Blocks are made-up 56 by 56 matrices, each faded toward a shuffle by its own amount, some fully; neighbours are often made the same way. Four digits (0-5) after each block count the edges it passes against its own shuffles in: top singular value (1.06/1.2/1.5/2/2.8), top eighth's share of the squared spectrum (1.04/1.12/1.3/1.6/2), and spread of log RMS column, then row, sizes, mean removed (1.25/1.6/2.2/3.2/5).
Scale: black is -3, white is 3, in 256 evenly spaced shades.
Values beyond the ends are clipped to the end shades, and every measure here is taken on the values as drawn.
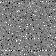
3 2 0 1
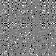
4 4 2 2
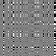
5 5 4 3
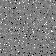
0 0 0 0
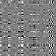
5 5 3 3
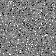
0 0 0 1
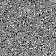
0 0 0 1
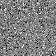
0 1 0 1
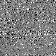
1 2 0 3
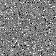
0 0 0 1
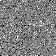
1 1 0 2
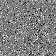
0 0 0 0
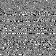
2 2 0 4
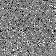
0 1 0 1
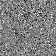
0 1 0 1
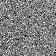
0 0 0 0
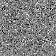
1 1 0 2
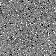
0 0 0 0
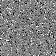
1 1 0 0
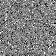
1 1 0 0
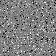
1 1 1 0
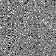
3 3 1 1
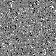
2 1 0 0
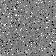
0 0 0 0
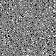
3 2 1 0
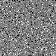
2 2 0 0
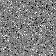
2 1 0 0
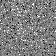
0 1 0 0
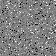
2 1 0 0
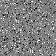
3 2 0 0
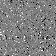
2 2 0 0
